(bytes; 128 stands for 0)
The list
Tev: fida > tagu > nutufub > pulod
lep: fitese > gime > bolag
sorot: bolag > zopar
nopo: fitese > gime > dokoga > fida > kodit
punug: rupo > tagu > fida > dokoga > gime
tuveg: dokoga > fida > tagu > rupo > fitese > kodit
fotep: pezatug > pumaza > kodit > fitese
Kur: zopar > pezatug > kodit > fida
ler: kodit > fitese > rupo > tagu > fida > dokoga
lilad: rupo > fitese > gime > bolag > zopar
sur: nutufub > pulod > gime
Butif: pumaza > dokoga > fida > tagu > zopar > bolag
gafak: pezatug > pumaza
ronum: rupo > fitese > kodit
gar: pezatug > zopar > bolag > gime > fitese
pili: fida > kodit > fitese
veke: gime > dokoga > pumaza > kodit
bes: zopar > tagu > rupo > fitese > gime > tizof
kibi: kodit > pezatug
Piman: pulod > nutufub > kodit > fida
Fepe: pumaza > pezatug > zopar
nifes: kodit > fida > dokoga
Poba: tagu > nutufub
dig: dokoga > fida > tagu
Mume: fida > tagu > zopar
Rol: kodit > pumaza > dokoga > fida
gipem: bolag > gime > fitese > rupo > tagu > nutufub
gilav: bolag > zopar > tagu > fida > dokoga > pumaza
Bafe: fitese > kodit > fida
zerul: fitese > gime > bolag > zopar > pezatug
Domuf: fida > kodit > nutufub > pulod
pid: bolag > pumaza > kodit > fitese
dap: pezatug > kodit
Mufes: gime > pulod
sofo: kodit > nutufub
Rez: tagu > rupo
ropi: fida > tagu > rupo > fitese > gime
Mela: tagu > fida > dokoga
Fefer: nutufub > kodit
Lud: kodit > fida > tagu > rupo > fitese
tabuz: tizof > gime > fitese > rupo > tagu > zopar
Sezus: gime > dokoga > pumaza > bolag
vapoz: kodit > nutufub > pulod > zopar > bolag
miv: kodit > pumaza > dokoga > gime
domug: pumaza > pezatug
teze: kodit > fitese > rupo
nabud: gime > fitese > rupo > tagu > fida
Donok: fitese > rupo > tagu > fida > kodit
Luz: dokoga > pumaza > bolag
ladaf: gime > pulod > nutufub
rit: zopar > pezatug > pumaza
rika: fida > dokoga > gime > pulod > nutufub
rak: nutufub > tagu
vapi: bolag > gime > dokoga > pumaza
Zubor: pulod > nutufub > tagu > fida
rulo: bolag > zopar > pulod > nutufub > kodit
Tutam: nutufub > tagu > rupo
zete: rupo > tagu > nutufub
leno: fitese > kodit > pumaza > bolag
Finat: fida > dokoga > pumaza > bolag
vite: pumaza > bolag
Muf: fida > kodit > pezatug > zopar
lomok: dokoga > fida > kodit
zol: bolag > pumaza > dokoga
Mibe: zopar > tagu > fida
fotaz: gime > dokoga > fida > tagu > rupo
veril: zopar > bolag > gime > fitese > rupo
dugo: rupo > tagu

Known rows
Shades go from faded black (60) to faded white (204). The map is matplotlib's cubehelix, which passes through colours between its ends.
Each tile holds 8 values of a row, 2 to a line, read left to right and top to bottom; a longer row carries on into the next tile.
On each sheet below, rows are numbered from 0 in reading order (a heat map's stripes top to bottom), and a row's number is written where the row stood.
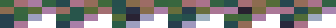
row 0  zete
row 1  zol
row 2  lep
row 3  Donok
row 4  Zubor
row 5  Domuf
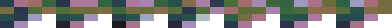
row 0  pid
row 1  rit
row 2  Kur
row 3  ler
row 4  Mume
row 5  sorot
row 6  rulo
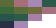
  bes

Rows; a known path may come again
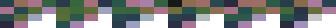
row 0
Domuf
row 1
Sezus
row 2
lilad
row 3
fotep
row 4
vite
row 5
teze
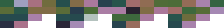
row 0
rulo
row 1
ler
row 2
Zubor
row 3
ropi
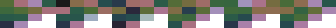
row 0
bes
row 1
domug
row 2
vapoz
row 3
Poba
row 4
sorot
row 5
Rez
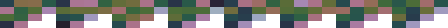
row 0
Luz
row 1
rit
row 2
Mela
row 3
veke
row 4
pid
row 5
gilav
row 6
zol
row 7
nopo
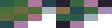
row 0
fotaz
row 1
miv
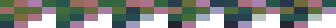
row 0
Mume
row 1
vapi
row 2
Donok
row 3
nifes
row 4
ronum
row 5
sofo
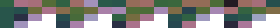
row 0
gipem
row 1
dugo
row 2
Finat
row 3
Tutam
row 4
Fepe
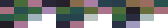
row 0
Rol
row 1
kibi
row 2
leno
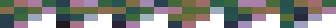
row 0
zete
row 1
Kur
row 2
Lud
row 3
dig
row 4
veril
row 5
lep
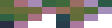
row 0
Mibe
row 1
punug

